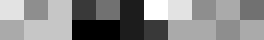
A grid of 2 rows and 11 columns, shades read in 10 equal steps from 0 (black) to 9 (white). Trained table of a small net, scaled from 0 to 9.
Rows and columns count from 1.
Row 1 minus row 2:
2 -2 0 2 4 0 7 2 -1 1 -2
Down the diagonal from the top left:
8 7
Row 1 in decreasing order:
9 8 8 7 6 5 5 4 4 2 1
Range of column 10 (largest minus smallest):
1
